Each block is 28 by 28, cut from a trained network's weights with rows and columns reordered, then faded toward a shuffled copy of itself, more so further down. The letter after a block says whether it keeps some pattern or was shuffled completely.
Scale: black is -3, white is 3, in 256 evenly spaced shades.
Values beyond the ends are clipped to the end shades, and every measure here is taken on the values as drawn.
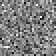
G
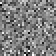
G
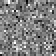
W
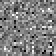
W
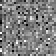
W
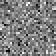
W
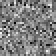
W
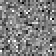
G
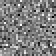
W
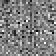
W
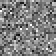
G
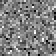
G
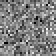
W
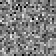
G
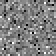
G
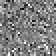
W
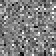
W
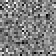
W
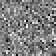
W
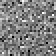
G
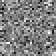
W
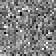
G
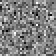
W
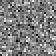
G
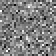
G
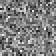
W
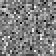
G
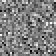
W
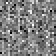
W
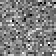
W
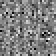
W
